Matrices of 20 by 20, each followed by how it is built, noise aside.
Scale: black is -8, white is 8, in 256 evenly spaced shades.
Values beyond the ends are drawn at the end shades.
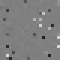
sparse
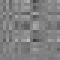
low rank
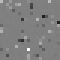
sparse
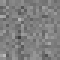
low rank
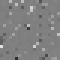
sparse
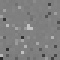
sparse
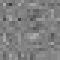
low rank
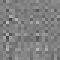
low rank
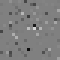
sparse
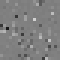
sparse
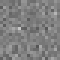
low rank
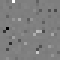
sparse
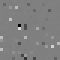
sparse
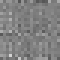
low rank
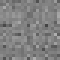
low rank
